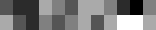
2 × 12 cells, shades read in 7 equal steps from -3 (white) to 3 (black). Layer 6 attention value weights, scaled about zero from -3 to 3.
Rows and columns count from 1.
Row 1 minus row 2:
2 1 0 -1 -1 1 0 -2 1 5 6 1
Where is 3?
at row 1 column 11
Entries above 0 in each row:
6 4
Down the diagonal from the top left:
1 1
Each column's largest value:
1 2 2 0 1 1 -1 1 0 2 3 0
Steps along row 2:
up up down up down down up down down same up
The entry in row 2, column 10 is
-3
